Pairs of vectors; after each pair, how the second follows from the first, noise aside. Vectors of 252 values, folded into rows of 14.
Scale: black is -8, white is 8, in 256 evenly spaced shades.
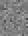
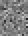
scaled up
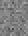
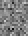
scaled up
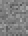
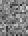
scaled up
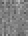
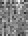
scaled up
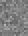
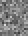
scaled up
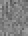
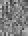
scaled up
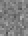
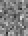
scaled up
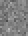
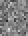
scaled up
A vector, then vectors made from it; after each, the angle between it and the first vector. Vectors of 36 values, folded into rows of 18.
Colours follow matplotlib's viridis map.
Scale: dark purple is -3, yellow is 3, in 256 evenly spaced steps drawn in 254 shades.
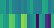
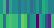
nearly parallel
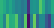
partly aligned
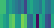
nearly parallel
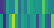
partly aligned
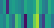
partly opposed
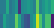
partly opposed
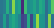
partly opposed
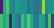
orthogonal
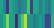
partly aligned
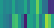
partly opposed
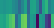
nearly parallel
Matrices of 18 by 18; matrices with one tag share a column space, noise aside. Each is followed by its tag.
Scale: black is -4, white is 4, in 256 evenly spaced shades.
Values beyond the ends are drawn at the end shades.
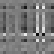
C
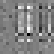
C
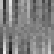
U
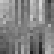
U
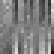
U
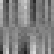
U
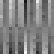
U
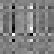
C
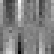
U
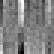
U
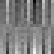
U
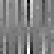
U
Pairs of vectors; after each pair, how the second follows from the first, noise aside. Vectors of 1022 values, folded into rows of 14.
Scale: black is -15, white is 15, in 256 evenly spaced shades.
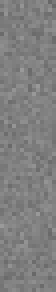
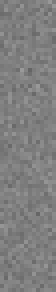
sign-scrambled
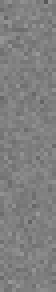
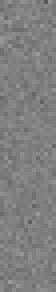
copied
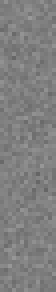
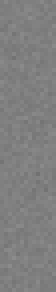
shrunk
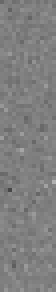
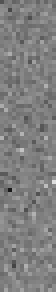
scaled up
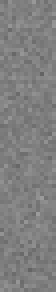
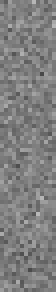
scaled up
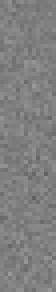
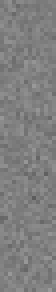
copied
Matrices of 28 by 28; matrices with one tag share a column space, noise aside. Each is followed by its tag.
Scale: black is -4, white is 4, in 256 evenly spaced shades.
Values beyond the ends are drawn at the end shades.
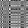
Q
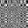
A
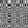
A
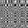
A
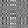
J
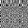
A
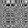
A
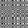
J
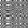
J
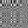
A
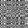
J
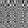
A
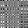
Q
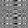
J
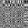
A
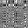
A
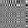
A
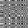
J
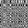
A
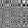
A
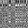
A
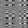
J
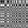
A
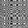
J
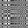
J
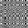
J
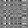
J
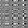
J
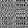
J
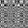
A
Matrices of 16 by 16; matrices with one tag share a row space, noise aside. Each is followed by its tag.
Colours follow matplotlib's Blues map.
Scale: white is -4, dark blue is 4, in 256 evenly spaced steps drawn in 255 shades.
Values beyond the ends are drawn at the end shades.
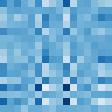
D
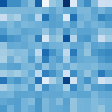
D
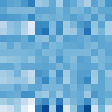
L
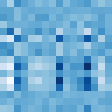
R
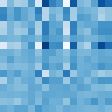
D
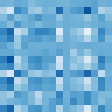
R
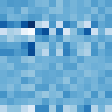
L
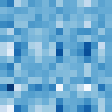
R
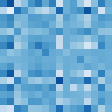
R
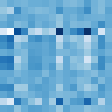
R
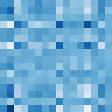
R
